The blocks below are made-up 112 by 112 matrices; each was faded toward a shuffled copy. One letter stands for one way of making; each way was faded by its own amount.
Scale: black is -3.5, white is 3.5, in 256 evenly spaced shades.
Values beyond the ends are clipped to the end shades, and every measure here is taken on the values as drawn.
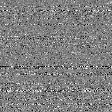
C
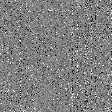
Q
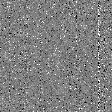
Q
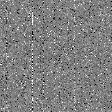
Q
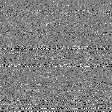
C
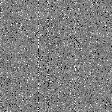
Q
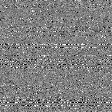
C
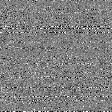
C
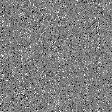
Q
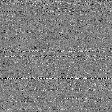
C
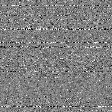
C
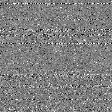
C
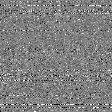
C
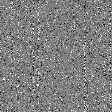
Q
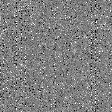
Q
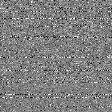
C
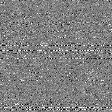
C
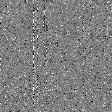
Q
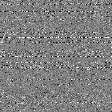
C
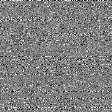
C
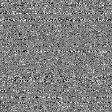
C
